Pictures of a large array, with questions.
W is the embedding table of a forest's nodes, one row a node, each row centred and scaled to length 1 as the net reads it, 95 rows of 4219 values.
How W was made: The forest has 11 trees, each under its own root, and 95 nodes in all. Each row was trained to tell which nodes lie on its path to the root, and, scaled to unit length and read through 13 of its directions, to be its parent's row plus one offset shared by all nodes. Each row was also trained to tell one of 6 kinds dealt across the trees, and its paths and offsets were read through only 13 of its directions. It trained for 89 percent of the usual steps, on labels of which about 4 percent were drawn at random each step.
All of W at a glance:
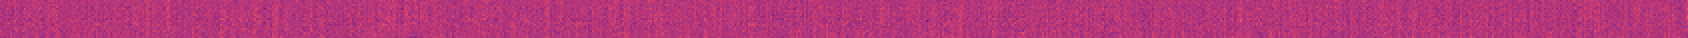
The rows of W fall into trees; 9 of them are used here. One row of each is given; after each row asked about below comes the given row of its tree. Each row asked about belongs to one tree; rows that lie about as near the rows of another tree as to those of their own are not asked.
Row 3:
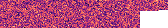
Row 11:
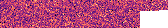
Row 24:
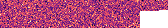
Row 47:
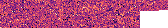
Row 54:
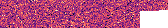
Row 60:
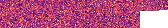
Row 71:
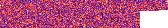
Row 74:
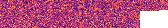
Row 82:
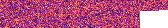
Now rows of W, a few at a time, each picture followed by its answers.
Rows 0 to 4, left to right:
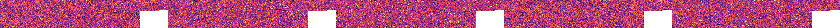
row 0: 24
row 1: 11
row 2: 54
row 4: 71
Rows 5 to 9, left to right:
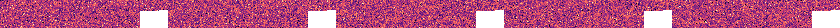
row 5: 11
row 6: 60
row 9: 54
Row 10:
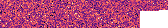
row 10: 54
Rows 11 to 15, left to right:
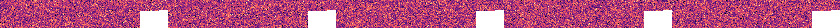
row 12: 47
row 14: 54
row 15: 60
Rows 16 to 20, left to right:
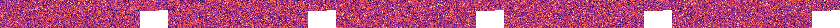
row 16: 60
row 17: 71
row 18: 47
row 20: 11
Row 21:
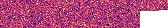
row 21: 71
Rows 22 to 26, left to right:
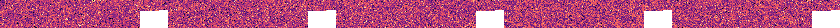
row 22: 60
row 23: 60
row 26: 47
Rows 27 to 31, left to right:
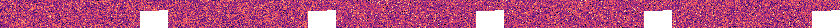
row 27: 71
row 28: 74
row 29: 54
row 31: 11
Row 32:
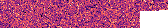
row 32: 54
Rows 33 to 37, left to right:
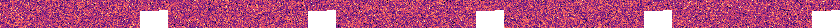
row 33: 74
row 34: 47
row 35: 71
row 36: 47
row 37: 11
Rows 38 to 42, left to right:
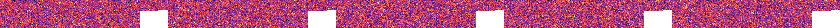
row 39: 11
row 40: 54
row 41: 11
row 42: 11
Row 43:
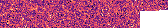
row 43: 60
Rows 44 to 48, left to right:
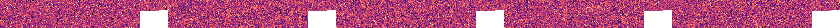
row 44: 71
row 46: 47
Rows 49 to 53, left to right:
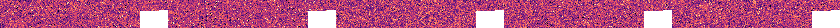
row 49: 71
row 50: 71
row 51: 82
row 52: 71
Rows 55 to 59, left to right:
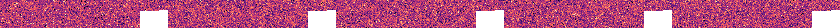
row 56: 3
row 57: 60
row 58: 3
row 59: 24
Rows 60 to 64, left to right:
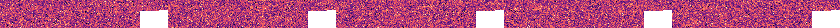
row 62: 47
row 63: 60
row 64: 71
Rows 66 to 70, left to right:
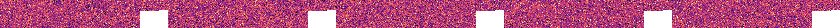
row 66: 54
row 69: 11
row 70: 11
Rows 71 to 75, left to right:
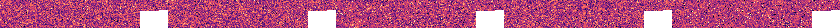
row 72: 54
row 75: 71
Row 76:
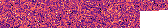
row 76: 54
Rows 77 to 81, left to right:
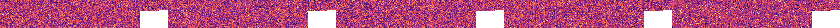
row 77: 47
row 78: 54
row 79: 82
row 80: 11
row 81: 71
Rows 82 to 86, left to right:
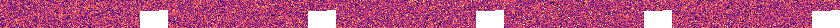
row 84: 47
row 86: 11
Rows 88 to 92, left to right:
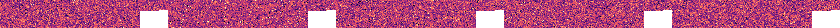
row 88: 47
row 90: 47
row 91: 54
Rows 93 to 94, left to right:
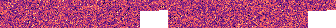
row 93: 47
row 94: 82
